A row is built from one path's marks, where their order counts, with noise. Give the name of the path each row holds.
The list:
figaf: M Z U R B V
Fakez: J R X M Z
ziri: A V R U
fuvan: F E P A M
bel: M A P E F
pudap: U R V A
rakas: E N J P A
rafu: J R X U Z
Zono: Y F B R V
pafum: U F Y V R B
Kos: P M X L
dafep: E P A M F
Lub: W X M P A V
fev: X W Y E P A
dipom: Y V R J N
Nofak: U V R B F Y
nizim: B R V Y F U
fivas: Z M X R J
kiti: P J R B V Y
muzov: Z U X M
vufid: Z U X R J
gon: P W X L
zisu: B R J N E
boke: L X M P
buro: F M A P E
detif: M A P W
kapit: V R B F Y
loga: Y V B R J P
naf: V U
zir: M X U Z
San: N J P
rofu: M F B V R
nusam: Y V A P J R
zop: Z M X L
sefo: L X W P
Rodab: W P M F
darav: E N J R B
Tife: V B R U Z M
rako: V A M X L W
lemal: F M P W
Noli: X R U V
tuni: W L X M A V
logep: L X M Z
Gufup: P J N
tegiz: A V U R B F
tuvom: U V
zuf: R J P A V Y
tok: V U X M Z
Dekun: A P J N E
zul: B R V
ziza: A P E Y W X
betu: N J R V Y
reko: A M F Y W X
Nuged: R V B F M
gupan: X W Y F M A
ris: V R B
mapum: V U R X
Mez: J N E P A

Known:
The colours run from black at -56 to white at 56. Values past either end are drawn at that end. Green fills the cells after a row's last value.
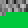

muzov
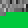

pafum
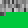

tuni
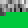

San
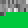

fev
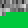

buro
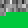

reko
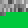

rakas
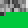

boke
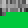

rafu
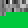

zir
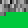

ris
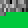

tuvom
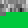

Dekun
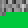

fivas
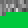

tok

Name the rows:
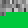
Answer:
Lub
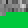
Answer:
figaf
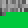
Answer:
Fakez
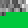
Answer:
Kos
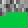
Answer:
zisu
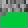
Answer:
vufid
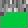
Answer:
gupan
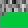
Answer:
zop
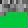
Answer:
Nuged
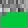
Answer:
dafep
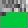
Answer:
gon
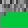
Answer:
kapit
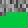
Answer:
nusam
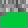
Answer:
ziza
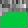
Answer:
rofu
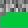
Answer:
rako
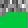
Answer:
detif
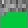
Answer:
tegiz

